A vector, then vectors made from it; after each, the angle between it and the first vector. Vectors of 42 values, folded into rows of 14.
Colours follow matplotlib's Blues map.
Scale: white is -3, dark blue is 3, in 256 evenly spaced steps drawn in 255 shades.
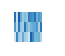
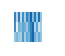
partly aligned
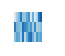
orthogonal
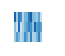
partly aligned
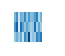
partly opposed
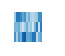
orthogonal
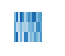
orthogonal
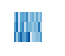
nearly opposite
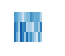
orthogonal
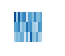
partly aligned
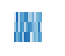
nearly opposite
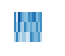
nearly parallel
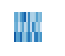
partly opposed
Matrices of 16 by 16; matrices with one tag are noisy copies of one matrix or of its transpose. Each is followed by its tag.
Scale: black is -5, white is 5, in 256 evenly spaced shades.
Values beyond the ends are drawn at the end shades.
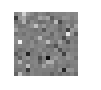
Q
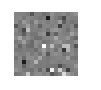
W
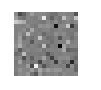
Q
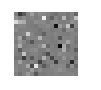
Q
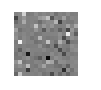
Q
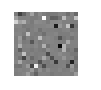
Q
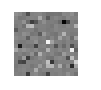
W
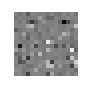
W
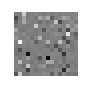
Q
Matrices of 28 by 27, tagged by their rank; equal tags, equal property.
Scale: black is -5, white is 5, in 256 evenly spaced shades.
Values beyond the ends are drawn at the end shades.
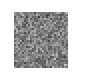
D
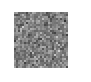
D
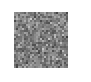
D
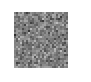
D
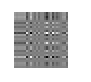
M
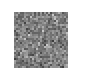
D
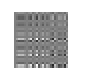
M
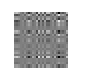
M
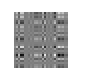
M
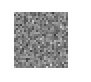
D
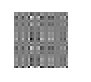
M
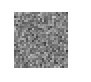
D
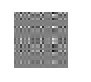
M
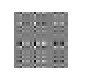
M
